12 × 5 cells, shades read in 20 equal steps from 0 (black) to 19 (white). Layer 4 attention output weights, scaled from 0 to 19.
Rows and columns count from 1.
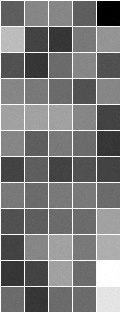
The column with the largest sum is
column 5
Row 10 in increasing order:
5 9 10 12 13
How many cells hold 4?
5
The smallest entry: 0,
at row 1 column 5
